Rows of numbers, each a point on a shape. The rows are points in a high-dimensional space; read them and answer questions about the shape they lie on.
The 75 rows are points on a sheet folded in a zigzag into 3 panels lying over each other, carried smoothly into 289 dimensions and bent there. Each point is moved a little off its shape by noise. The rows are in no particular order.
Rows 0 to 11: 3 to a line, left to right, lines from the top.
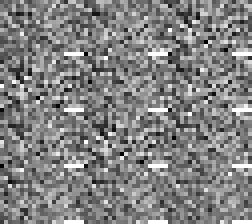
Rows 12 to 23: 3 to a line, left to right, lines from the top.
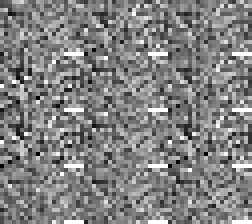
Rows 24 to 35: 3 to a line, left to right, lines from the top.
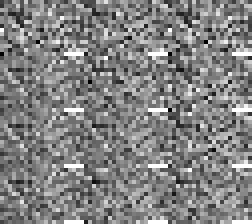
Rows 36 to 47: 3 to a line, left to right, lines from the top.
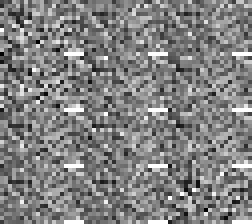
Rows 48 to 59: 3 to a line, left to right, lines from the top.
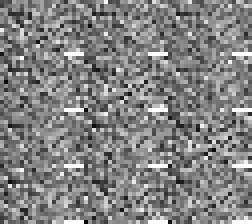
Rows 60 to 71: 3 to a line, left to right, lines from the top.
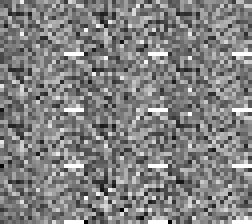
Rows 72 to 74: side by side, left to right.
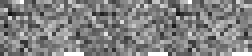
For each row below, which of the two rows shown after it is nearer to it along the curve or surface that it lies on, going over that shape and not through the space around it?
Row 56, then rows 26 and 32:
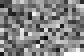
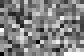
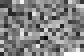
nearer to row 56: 32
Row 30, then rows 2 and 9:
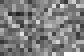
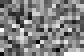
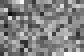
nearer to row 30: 2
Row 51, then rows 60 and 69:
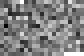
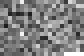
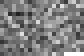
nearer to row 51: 60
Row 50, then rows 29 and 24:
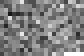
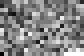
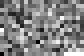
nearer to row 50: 24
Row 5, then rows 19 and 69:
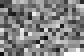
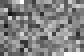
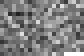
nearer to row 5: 19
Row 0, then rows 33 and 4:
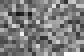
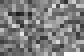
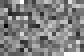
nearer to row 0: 33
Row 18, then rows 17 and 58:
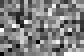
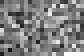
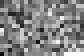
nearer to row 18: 17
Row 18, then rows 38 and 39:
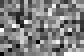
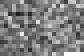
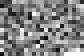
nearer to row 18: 38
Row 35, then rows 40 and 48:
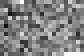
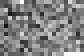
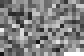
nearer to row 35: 40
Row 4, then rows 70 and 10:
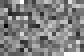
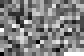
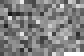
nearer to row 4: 10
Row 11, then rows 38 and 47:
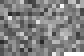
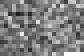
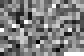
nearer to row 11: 38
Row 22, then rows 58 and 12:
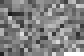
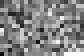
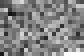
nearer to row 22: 58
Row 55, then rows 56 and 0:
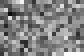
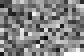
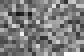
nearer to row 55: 56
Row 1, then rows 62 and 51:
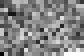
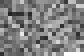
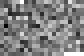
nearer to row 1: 51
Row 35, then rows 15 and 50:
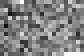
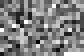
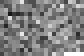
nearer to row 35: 50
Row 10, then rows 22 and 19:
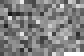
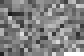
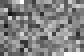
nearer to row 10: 22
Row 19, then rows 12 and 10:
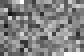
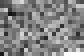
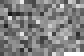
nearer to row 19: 12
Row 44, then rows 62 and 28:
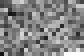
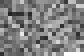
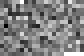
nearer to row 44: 28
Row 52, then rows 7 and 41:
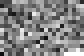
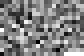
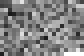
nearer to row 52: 41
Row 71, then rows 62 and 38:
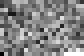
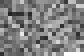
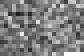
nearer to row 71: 62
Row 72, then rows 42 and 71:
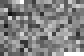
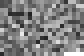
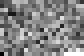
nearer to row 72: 71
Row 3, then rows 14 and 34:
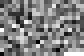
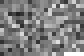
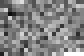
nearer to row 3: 14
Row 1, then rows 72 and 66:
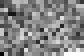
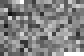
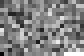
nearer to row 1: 72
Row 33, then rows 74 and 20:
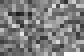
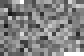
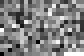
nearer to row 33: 20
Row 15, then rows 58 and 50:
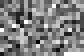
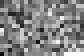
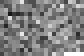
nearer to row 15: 58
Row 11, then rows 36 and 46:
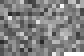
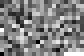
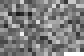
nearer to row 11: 46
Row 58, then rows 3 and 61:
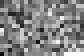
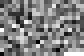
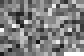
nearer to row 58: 3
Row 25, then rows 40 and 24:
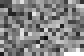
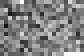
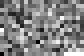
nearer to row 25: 40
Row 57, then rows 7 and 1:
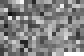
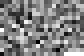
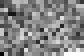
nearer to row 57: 1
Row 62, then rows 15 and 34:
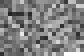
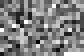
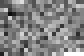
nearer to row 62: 15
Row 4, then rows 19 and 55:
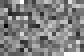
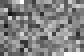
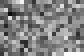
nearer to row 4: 19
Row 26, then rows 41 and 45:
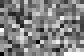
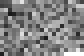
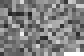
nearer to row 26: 45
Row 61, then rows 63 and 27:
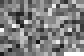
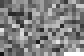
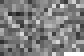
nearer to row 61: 27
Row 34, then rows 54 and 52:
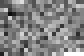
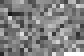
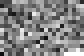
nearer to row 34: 52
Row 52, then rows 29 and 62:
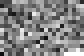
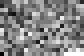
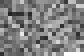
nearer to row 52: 29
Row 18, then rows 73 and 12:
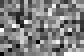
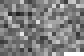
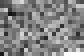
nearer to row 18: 73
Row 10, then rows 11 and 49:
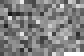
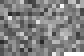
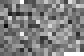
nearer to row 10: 49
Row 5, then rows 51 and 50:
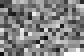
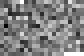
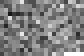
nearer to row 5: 51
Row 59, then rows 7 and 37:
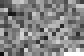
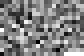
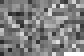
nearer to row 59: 7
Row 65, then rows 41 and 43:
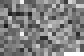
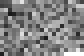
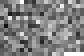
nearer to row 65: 43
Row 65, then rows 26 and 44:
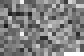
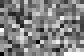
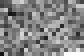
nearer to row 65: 26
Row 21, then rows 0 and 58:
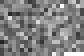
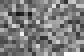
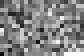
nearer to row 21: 0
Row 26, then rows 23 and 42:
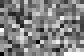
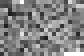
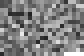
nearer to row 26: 42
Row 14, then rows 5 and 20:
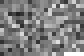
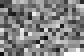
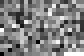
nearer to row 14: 20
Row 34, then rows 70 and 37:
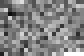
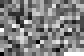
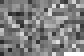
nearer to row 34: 70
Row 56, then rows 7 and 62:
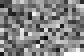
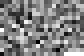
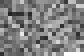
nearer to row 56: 62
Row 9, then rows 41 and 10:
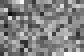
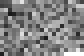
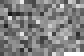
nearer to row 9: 41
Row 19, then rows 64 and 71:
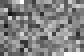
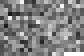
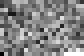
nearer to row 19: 64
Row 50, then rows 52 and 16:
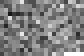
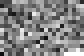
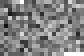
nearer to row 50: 16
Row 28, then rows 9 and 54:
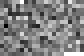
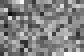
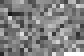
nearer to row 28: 9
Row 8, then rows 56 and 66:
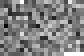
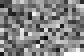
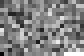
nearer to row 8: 56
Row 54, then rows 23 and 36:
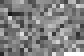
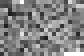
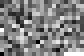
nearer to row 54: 36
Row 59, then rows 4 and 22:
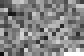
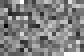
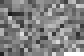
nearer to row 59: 4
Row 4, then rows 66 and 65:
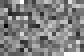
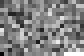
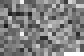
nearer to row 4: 65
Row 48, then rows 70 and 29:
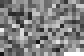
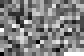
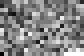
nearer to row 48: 70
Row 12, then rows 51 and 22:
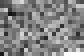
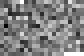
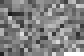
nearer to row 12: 51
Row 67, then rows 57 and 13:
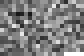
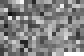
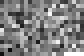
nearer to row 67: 13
